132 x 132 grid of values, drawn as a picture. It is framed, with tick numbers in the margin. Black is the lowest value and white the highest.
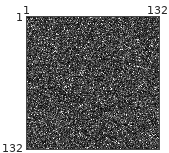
Most values sit low, with a long tail of high ones. Fine speckle covers the field. Overall the values sit about 30% of the way up the scale. No row or column stands out. No overall slope runs across the table. Neither half mirrors the other.
